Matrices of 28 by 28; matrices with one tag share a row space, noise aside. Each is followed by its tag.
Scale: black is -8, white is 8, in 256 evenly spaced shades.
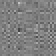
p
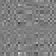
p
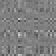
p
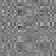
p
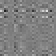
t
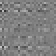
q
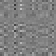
t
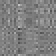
p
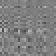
q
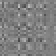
q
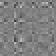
t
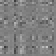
t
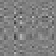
t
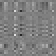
t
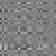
q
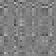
t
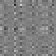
t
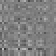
q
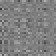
q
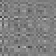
q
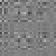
q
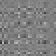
q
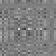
q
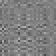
q
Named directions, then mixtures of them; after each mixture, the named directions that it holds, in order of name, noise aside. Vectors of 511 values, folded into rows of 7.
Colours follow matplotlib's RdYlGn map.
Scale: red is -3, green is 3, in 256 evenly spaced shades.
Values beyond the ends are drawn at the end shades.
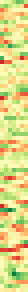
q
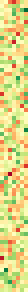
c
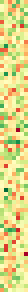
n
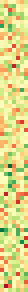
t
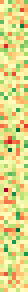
c, n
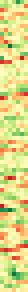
q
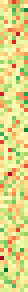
c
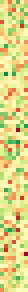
n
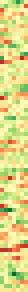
q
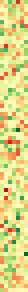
n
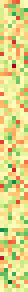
c, t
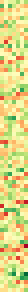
q, t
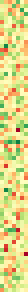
n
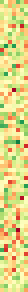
n, t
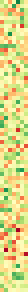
n, q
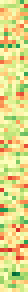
c, q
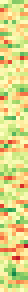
q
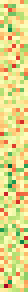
t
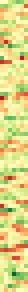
q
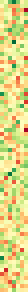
c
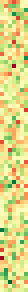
c, t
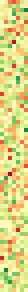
c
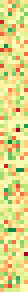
n, t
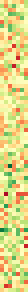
t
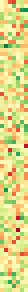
c, n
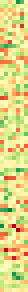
n, q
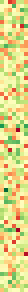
c, n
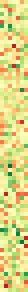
t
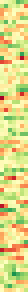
q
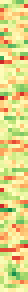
q
